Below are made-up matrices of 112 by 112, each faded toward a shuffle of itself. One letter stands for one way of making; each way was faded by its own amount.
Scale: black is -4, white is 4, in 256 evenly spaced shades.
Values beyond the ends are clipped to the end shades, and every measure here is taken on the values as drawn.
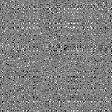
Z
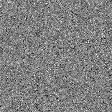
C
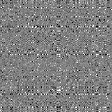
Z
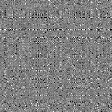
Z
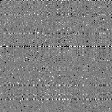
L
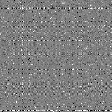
L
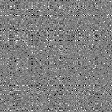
Z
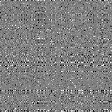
L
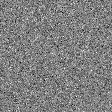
C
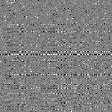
L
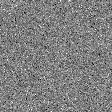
C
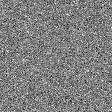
C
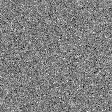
C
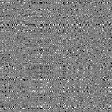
Z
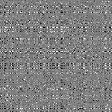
L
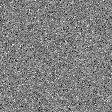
C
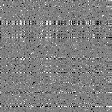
L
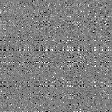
Z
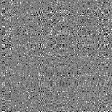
Z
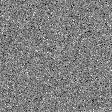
C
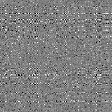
Z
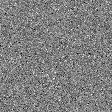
C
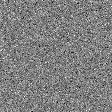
C
